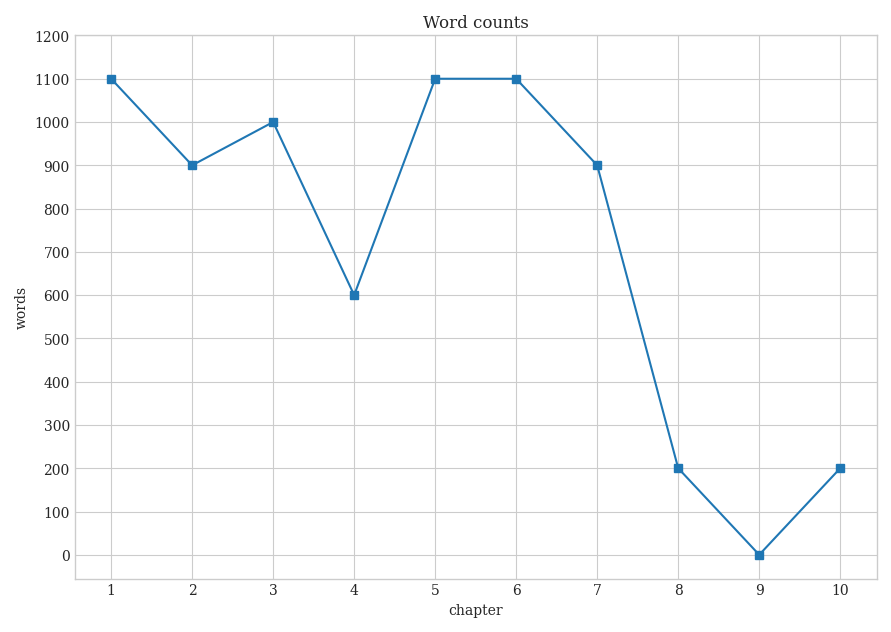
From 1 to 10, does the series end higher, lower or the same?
lower
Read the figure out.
Title: Word counts
x-axis: chapter, ticks 1 2 3 4 5 6 7 8 9 10
y-axis: words, ticks 0 100 200 300 400 500 600 700 800 900 1000 1100 1200
Values:
1100 900 1000 600 1100 1100 900 200 0 200
